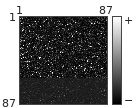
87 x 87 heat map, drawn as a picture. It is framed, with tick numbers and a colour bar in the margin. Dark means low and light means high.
The grain is fine, like static. Most values sit low, with a long tail of high ones. The bottom part is calmer, past a seam about 70% of the way down. The halves do not mirror each other. No overall slope runs across the table. Overall the values sit about 10% of the way up the scale. No single row or column stands out from its neighbours.
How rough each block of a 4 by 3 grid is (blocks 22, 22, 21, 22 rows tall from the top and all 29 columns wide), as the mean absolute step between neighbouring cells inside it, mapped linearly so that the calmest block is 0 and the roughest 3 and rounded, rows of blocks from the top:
3 2 2
3 2 2
2 2 2
0 0 0
